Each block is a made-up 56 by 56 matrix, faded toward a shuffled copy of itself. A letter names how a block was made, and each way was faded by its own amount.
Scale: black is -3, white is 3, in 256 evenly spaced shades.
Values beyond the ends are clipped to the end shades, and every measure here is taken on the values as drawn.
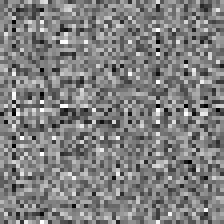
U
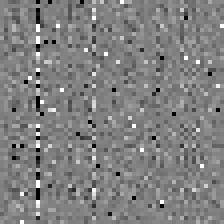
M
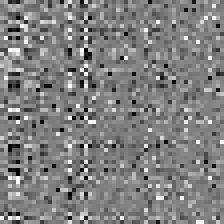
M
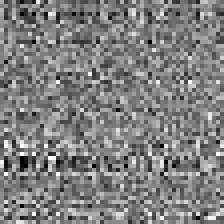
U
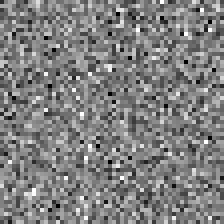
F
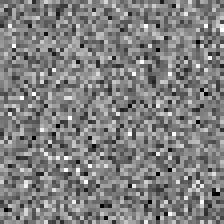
F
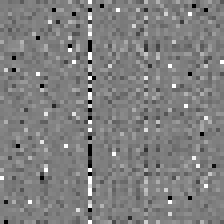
M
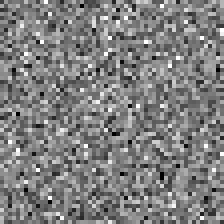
F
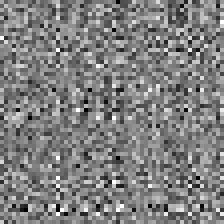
U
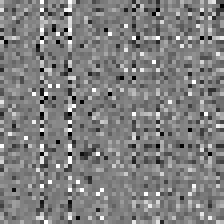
M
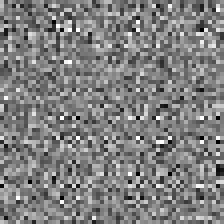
U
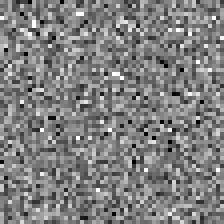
F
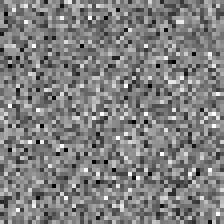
F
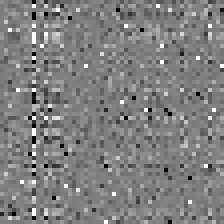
M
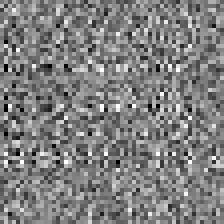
U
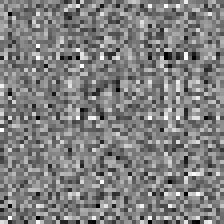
U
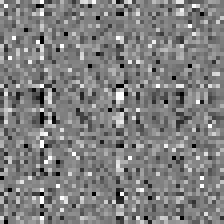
M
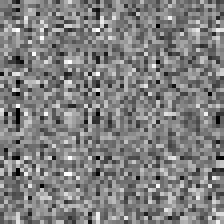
U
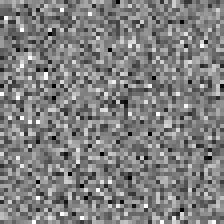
F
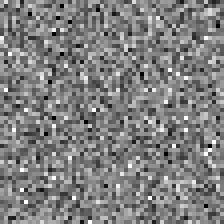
F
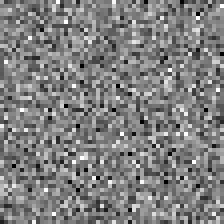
F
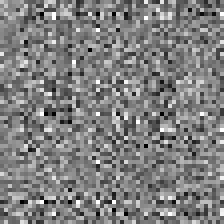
U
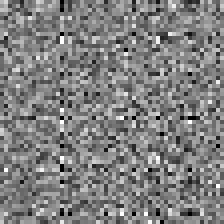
U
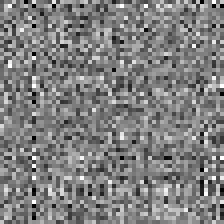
U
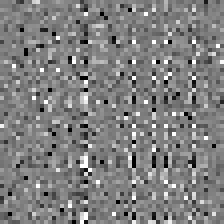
M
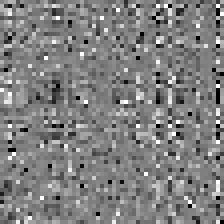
M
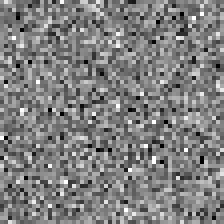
F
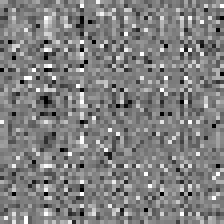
M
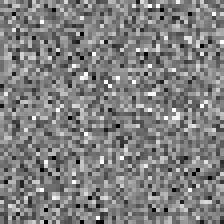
F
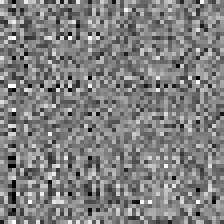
U
